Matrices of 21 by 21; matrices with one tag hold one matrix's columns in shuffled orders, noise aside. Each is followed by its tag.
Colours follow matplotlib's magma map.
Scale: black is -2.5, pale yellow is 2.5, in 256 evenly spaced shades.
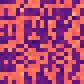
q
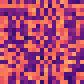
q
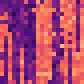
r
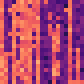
r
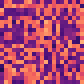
q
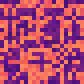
q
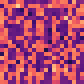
q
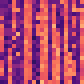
r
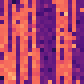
r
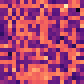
q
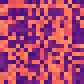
q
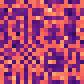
q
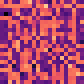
q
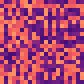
q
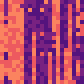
r
